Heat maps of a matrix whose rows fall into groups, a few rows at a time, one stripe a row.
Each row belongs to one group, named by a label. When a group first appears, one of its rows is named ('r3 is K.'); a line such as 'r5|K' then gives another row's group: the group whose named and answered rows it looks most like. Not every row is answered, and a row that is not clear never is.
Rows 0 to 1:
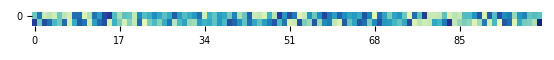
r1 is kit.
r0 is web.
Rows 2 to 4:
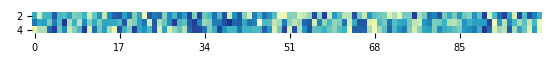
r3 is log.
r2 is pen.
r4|log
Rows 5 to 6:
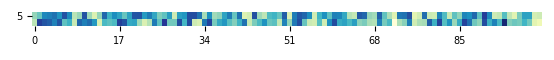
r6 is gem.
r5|log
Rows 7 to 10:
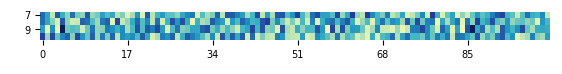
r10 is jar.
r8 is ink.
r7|web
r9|pen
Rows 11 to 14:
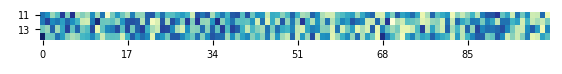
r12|gem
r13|jar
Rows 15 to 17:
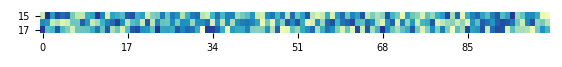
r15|gem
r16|web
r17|ink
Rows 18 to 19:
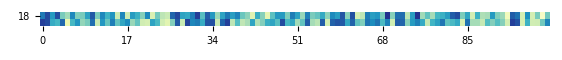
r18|kit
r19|kit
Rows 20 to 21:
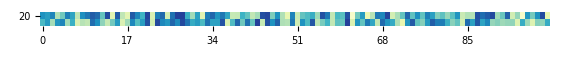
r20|ink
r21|ink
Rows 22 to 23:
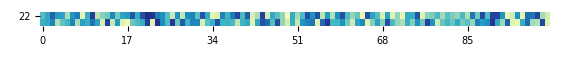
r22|log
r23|ink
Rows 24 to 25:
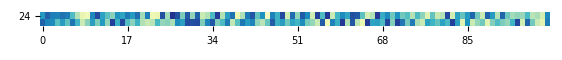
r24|gem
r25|kit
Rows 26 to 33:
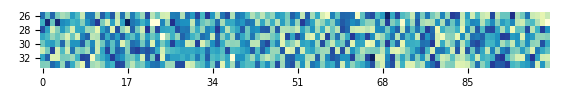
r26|kit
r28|ink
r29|web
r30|ink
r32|web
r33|web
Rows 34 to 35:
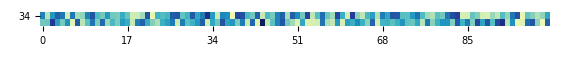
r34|kit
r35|jar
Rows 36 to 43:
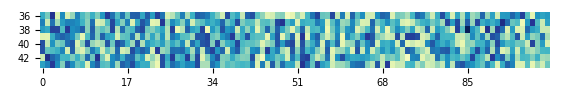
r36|pen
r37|jar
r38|jar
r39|log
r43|gem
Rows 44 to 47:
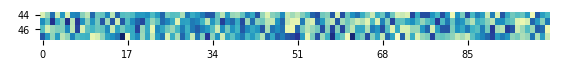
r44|pen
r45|jar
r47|web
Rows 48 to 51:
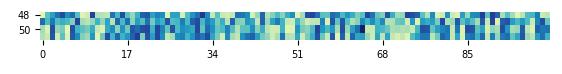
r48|log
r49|pen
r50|pen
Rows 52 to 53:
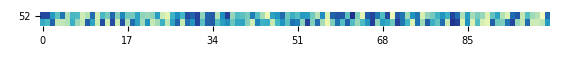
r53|kit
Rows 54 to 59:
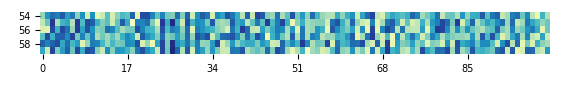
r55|jar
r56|jar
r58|gem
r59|jar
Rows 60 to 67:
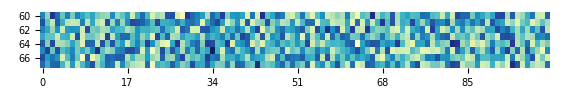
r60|jar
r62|web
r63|pen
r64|kit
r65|gem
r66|web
